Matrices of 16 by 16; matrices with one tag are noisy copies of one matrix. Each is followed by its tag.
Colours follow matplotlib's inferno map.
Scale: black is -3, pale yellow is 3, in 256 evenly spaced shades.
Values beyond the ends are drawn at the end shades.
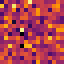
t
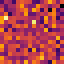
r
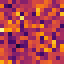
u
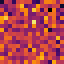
r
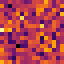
u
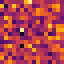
t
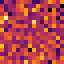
r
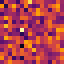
t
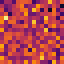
r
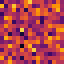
t
